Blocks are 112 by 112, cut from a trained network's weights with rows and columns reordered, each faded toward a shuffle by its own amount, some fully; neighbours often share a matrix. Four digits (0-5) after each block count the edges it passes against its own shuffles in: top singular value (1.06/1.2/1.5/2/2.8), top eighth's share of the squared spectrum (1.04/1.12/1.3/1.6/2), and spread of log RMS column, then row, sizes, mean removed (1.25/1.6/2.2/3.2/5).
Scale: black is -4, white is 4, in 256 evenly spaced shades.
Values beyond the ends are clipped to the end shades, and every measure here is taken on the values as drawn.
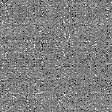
3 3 3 1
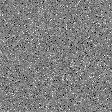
0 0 0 0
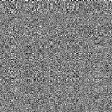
4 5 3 3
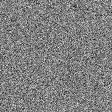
0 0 0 0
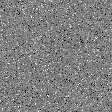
0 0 0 0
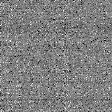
3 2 2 0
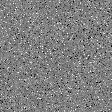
0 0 0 0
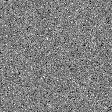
0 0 0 0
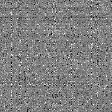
3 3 3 1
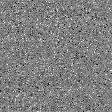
2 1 0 0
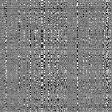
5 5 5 2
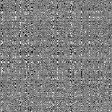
4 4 4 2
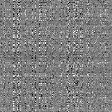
4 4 4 2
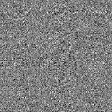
3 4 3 2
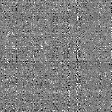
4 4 3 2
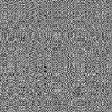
5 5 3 3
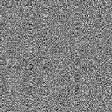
4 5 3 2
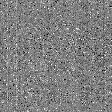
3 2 0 2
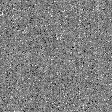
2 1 0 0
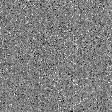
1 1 0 0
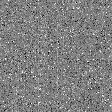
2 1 0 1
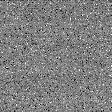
1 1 1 0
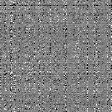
3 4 4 2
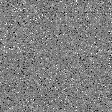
1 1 0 0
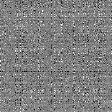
3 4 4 2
